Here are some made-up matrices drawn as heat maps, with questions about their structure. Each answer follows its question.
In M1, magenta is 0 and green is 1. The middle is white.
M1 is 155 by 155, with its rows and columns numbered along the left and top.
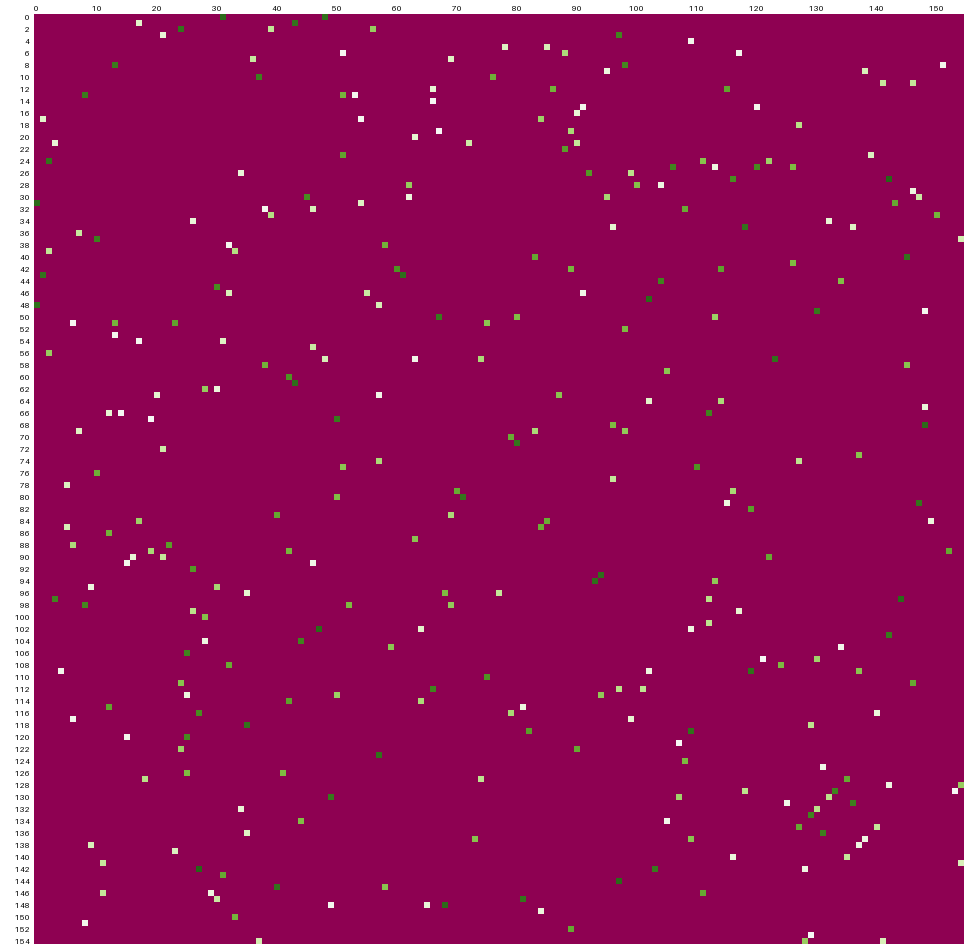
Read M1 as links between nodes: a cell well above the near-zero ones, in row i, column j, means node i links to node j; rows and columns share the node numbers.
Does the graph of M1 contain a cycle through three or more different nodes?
no
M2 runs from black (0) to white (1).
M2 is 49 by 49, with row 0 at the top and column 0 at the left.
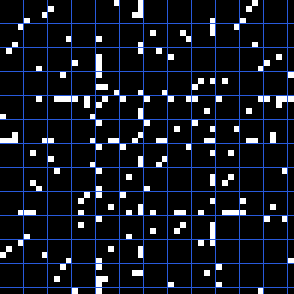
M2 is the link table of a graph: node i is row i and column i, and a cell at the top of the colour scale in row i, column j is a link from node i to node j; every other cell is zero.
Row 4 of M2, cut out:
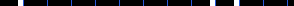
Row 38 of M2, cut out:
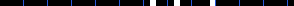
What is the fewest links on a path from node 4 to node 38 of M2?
2
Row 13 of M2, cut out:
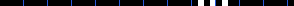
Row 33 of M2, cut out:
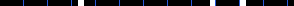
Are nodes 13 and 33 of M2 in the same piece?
yes
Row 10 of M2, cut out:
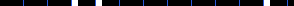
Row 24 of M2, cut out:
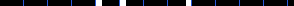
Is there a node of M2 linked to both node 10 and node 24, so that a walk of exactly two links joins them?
yes
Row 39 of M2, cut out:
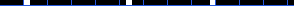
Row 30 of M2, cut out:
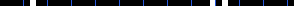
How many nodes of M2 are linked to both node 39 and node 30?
1
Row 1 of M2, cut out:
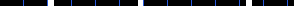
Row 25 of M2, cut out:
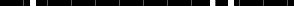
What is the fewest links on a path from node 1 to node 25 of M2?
3
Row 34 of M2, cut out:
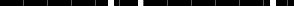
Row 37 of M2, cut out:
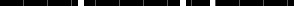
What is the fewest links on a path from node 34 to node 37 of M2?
3
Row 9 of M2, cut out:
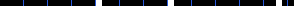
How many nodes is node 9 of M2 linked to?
3
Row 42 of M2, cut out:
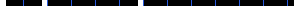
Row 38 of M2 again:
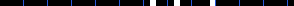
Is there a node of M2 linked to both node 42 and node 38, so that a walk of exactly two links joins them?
no
